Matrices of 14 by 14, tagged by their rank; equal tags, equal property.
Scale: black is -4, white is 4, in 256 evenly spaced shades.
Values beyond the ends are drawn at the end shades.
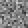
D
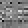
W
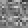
W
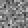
D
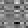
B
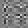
B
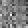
W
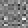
B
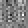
W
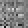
W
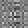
B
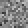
D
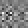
B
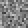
D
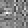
W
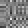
B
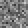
D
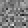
W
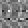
W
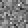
D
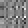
B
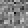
W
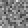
D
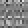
B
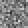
D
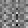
B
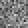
D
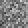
D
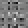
B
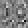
W
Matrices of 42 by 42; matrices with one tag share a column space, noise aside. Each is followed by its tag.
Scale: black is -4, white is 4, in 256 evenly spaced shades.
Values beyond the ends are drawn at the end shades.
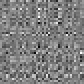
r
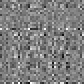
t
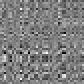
r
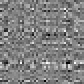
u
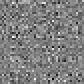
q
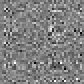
u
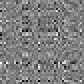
u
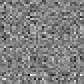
q
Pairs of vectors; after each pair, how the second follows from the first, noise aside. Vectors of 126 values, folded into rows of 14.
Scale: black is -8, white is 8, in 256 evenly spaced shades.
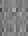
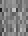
scaled up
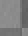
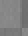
shrunk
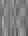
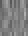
reversed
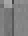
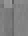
shrunk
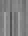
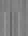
shrunk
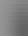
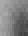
scaled up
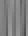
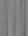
shrunk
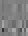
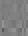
shrunk
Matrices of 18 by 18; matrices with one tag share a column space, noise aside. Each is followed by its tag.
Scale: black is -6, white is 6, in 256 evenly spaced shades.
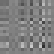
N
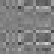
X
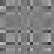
X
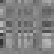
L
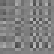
N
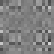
X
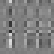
L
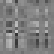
L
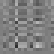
N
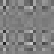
X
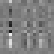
L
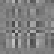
L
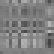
L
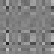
X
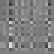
N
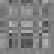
L
